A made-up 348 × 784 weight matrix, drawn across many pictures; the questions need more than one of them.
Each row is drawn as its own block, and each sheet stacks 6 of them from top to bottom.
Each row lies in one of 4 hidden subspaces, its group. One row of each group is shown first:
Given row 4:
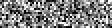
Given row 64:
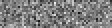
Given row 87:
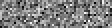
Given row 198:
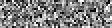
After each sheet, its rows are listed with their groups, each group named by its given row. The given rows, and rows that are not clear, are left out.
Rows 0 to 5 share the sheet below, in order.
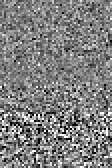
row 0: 198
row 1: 64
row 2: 198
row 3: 4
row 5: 64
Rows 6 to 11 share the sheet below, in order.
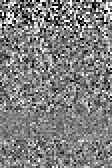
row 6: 198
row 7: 64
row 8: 87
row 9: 87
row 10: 64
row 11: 198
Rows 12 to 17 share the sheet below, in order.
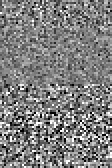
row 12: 4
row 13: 64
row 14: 4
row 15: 87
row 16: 4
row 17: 64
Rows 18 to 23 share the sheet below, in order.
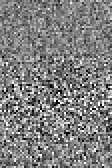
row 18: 198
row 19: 198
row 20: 64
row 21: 87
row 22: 64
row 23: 198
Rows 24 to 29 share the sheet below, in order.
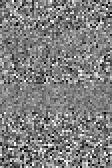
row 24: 87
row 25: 198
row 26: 4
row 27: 87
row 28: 4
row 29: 64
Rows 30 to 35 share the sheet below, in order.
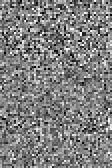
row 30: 87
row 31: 64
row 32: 64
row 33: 4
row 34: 64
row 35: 198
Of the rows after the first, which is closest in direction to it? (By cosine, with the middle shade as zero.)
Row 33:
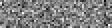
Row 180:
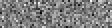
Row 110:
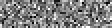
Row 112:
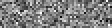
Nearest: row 112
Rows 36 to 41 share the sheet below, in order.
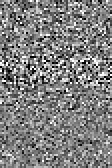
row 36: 4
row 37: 4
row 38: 198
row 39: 87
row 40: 4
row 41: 198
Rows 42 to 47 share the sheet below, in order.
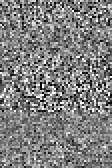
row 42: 64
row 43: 87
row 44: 198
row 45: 4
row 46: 64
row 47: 64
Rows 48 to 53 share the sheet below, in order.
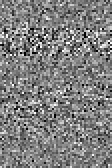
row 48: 198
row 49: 198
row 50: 198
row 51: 87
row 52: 64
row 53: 4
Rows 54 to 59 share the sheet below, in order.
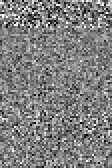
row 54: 87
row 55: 64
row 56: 198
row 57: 64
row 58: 64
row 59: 4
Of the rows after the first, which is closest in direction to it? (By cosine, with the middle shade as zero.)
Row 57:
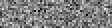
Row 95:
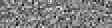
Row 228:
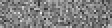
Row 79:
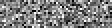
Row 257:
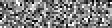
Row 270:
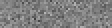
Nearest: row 79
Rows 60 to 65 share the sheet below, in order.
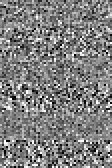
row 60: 64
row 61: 4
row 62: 64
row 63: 198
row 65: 198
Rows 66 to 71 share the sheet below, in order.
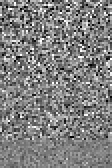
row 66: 64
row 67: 4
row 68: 198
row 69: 64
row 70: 87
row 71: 64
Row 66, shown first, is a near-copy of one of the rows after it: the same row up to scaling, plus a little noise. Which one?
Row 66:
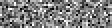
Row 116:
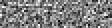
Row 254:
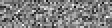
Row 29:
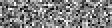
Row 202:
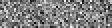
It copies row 29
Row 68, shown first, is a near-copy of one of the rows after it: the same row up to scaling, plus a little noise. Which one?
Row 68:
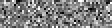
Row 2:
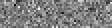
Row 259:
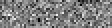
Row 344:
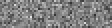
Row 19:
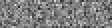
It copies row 2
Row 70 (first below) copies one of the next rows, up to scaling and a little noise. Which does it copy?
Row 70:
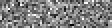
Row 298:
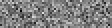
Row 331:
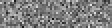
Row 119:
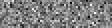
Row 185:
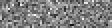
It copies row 185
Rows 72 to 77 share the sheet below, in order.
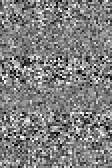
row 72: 4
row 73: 198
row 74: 4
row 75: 198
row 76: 87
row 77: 198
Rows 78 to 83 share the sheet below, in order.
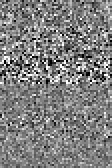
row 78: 198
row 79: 64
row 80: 87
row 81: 64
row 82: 4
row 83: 4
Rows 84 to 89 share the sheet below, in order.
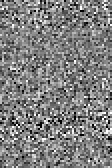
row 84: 64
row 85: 198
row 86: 4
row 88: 4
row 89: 87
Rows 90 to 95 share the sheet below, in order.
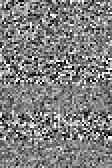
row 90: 87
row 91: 87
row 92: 87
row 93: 198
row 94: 4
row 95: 87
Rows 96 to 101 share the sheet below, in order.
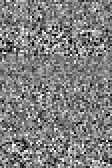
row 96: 198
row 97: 198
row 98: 4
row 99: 4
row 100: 198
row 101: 4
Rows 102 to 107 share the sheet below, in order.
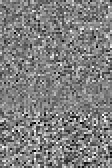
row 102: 64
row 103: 198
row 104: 87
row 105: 198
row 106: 64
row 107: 64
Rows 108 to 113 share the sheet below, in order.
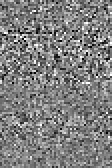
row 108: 64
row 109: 64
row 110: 198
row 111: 64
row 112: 4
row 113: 198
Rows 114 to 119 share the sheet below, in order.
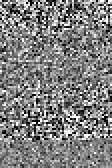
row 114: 4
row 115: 198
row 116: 64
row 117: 64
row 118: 64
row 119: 87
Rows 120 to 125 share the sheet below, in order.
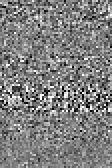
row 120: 64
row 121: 198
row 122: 87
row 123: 4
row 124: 4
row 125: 198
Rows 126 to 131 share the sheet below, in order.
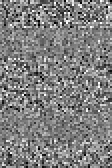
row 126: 64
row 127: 4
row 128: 64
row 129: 64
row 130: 64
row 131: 198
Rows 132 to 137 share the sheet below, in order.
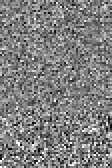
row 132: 64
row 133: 64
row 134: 87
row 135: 87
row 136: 64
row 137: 87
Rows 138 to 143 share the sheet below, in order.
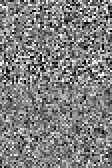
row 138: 64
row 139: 87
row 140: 198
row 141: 198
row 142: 87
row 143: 87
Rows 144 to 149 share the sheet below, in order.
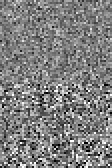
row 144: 198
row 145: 4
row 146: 198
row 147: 4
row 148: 64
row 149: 87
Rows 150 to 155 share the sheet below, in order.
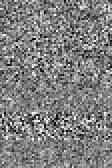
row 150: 64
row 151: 64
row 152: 87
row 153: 198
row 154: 4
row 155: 4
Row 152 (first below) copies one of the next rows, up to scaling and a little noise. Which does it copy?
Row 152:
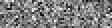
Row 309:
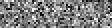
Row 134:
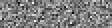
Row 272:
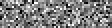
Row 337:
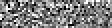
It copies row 309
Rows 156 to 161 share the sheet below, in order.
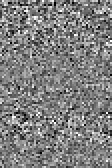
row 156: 64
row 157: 87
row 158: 198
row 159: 87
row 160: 4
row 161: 4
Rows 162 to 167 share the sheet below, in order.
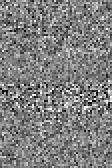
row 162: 198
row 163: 4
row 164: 4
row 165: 64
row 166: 4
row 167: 198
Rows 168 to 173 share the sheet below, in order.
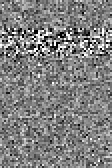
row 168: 4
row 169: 87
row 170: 198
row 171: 87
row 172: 64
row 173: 87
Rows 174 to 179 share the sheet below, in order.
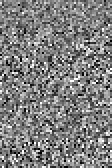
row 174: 4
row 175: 87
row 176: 87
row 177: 198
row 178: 198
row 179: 4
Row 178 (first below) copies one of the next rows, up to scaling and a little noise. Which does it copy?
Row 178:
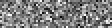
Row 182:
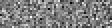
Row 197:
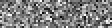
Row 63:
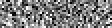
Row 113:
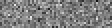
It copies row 197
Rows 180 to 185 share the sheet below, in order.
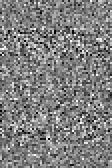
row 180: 4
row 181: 64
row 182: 198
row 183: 87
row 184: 198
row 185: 87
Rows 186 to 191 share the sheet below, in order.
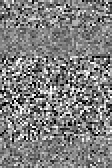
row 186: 87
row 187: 87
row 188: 87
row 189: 64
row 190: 198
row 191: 87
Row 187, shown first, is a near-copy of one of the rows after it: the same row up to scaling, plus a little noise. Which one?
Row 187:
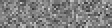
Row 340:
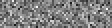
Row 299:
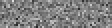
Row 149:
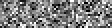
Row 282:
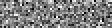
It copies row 149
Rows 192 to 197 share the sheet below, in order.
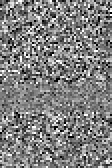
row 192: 87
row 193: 198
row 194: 87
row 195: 4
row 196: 87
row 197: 198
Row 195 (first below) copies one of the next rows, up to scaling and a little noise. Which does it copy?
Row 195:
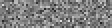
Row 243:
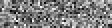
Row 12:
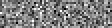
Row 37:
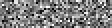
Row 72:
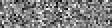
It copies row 37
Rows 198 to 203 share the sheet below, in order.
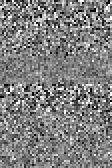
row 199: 87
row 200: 64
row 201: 87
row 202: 64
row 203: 198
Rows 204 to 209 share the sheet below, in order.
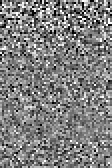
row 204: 4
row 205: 64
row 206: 4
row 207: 87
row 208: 4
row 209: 64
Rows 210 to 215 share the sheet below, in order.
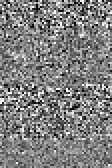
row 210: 4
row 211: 64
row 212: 4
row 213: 87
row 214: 64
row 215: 4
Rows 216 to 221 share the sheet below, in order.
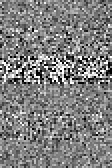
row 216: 4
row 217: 87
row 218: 64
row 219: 64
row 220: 198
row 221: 198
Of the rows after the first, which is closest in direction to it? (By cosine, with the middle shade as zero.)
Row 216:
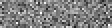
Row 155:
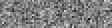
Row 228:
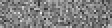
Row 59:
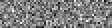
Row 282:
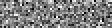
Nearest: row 228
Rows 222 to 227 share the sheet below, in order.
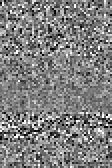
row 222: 4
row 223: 87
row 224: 87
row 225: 64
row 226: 87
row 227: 64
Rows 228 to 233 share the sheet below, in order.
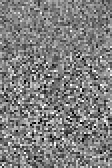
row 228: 4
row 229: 198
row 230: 198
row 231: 64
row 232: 64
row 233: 64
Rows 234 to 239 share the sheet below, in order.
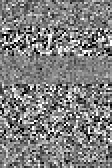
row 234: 87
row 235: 64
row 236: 4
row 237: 4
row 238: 87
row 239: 64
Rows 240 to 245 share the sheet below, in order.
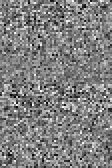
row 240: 64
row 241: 198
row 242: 64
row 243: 4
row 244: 64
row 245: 198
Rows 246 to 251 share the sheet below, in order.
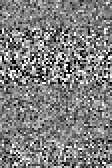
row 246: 198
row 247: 4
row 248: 4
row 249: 87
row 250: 87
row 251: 4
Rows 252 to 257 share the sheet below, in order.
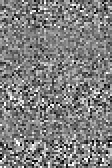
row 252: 64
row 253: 64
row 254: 64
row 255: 87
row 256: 4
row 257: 87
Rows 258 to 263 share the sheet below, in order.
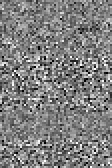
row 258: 4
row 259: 198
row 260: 64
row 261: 87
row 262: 4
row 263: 64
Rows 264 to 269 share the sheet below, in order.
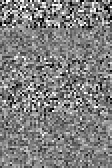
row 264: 198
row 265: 87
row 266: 4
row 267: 198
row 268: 64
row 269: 64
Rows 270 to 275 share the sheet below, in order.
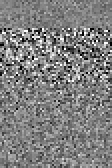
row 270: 64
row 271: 4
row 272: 87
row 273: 87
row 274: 4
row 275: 4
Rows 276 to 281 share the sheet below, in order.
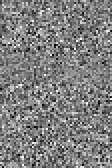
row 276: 4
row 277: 198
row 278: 64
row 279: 87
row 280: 87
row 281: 64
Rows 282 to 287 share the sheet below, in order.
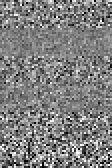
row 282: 87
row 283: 198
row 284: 87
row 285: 87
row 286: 64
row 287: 198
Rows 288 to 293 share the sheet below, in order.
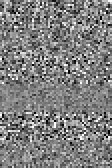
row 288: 4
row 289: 87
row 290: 4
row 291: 64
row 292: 4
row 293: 198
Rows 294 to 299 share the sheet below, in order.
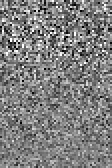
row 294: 64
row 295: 4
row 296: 64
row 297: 87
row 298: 87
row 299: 87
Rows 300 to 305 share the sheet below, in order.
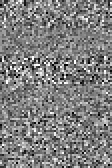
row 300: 87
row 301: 87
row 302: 4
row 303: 87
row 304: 64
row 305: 4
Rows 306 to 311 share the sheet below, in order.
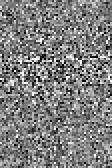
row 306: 198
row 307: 4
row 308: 64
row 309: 87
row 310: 87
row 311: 198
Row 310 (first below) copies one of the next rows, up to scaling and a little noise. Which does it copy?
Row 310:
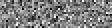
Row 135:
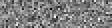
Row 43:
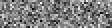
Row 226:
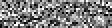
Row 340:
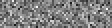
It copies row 135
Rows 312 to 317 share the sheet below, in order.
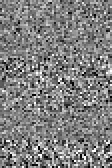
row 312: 198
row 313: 198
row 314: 64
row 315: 64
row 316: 64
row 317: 198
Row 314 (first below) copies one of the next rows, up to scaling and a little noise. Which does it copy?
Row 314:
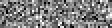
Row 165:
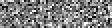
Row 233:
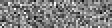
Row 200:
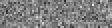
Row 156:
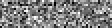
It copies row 200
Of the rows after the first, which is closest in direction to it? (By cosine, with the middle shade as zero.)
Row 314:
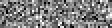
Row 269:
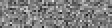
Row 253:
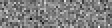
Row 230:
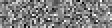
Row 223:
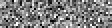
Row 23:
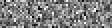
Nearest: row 269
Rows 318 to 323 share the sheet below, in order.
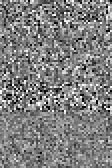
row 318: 64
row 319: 198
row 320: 198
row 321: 198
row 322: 64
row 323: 4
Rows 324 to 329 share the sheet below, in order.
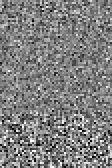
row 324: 4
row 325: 4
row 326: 198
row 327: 198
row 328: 4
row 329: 64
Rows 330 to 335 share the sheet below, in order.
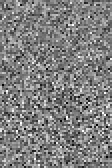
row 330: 87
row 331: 87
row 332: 198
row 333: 64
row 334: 87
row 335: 64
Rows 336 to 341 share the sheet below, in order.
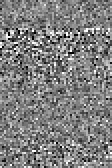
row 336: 198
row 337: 87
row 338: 198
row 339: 87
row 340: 87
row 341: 64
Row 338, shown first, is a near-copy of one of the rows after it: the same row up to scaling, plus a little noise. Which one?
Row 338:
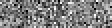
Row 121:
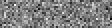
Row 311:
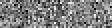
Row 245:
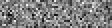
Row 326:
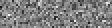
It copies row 311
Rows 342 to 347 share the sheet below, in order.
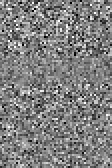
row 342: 87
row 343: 4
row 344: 198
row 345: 4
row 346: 198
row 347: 4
